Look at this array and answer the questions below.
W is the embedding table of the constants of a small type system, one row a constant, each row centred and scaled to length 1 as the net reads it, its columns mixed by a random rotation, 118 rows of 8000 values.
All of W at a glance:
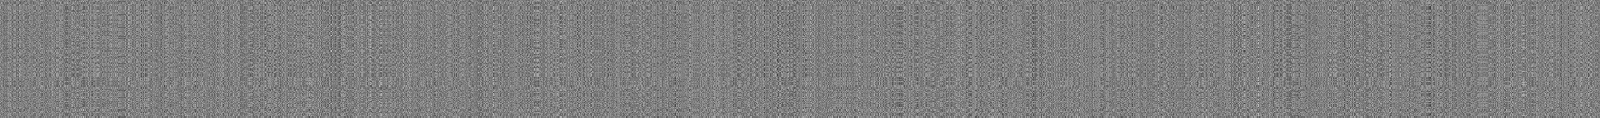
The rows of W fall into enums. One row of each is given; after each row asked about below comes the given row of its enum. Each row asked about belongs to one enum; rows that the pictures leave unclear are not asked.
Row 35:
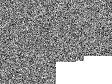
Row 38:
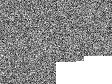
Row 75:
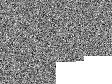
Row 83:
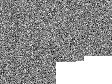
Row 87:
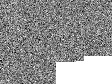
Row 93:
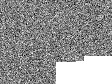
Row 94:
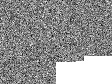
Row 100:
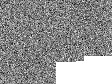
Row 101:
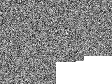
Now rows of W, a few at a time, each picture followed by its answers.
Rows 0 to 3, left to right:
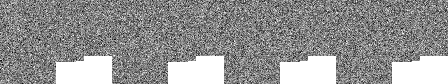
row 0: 87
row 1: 38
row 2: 101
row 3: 101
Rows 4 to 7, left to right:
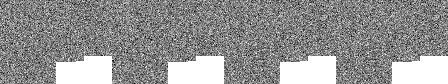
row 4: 100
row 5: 87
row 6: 93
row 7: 93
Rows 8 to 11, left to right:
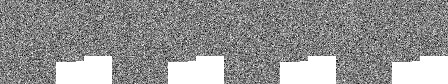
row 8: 93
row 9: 83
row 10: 75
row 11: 87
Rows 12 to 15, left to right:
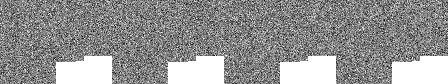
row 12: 83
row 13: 100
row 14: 38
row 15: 35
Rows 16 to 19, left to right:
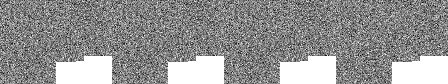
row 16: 100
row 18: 100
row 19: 93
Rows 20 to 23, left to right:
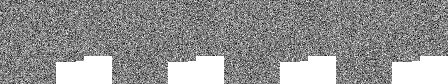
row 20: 101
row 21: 100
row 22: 100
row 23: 93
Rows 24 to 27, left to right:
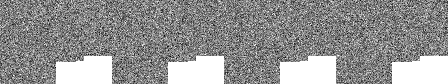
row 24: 35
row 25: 94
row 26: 83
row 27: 38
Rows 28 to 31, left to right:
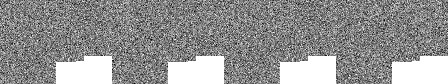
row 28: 100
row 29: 87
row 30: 100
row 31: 35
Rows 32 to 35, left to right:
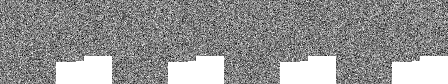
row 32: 93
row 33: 94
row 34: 100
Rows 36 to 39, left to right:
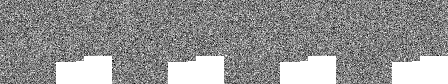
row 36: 38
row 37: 87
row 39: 100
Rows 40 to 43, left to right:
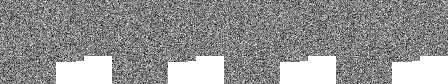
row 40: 94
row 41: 75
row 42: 93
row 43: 83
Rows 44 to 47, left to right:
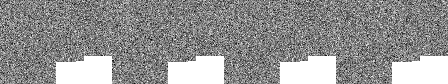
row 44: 100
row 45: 87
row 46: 100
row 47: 94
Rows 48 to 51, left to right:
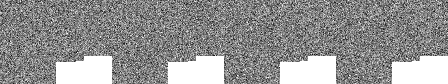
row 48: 101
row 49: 100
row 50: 35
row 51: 35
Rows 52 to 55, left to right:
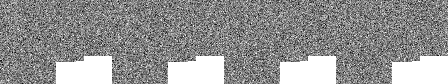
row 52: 87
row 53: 75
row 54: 93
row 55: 100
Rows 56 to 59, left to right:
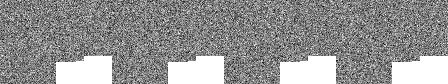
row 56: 38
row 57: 101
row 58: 94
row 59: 75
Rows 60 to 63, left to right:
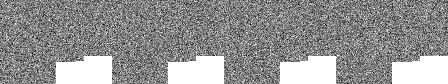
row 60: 75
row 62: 93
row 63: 38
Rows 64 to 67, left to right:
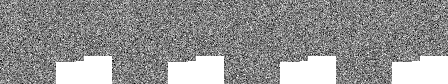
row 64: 87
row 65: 87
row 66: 35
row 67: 93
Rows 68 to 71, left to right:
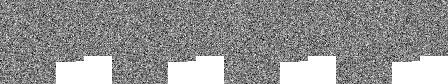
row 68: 75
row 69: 75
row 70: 87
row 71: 94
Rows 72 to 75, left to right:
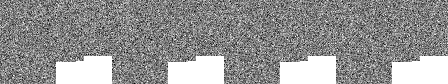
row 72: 35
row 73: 87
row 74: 75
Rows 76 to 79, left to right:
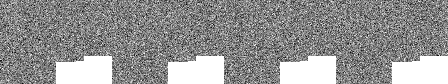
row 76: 87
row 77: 93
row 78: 83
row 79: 100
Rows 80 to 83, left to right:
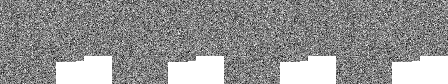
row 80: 83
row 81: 101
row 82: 94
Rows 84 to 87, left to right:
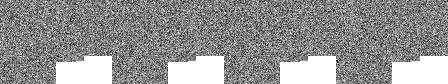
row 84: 94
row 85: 101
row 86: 101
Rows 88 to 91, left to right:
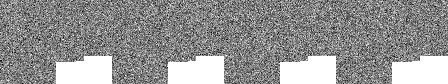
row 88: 87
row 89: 35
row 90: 38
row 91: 94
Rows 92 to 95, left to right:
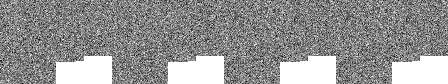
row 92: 87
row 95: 94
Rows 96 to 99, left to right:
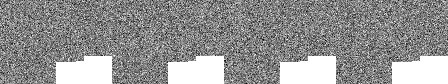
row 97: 38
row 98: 87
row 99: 83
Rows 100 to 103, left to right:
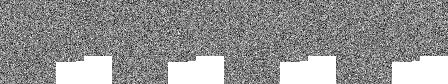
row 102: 93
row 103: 35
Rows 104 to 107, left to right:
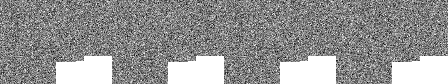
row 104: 83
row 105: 93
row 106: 83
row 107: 75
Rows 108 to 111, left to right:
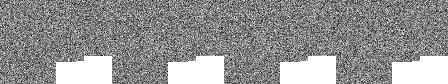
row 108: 100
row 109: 38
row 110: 38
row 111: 101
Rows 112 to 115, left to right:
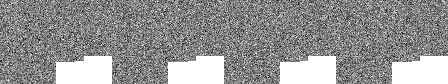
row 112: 87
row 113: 83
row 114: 93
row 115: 94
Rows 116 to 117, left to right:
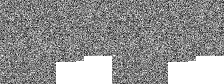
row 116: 38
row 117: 38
